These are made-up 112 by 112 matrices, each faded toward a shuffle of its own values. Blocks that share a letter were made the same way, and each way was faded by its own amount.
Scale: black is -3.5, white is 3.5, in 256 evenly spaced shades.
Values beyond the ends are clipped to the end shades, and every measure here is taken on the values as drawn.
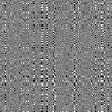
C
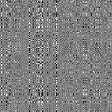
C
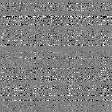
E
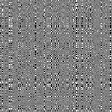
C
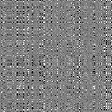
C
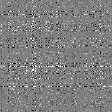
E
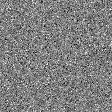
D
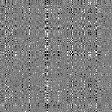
C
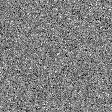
D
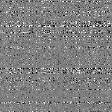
E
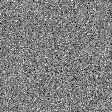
D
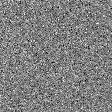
D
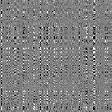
C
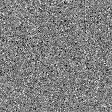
D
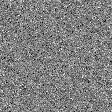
D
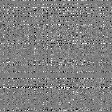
E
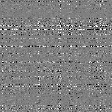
E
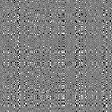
C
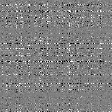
E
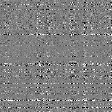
E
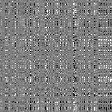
C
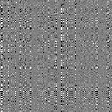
C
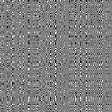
C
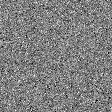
D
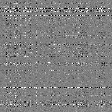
E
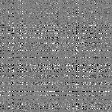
E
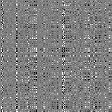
C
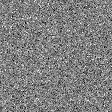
D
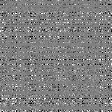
E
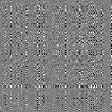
C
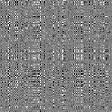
C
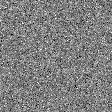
D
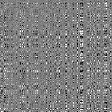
C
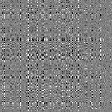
C
